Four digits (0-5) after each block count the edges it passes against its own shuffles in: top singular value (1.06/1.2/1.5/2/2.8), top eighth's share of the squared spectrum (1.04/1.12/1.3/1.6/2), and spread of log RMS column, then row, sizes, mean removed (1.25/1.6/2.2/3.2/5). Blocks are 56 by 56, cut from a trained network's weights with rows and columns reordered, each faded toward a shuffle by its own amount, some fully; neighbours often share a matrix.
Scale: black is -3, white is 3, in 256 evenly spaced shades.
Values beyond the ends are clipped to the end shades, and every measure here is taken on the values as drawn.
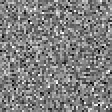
0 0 0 0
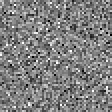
0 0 0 0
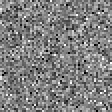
0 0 0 0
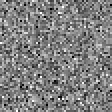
0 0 0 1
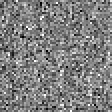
1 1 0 0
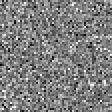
0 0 0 0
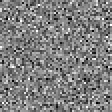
2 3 0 1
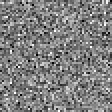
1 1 0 0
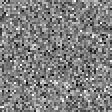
1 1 0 0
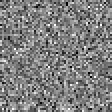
2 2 0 0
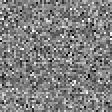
1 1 0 0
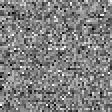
1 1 0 0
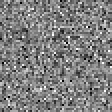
1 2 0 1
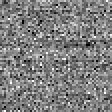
2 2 2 0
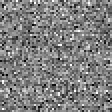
2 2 1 0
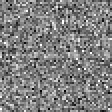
1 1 0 0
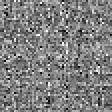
2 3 2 0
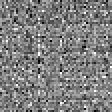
3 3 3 1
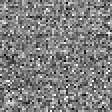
1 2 1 0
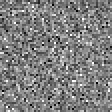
0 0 1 0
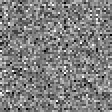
1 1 1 0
